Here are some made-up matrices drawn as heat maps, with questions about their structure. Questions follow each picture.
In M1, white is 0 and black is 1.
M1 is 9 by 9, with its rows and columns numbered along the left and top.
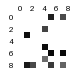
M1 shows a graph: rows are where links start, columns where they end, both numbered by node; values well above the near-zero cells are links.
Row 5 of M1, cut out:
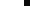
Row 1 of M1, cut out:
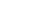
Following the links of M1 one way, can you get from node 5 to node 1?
no
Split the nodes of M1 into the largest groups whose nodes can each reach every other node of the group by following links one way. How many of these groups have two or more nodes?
0
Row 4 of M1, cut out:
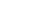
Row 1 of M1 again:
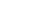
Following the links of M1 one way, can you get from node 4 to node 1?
no
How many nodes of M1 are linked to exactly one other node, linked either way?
1
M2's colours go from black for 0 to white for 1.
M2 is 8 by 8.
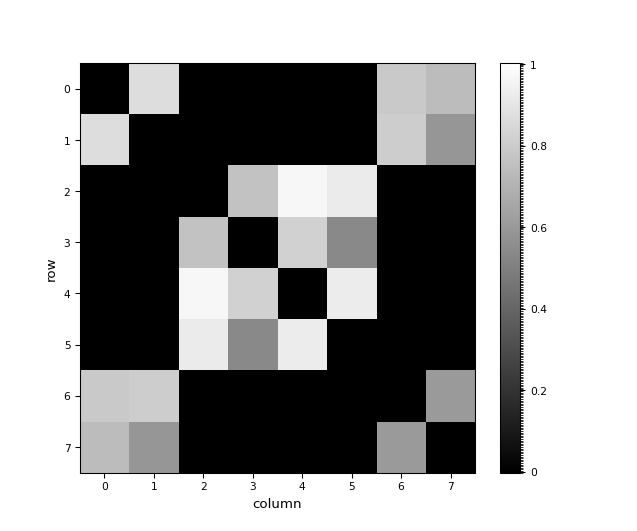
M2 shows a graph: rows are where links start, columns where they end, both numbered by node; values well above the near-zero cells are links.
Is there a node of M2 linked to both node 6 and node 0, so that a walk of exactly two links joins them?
yes
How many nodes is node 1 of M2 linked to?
3
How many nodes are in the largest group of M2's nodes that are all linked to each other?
4
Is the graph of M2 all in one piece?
no
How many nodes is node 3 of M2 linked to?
3
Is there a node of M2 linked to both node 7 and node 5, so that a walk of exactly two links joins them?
no
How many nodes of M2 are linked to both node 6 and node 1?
2
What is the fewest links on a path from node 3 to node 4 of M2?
1
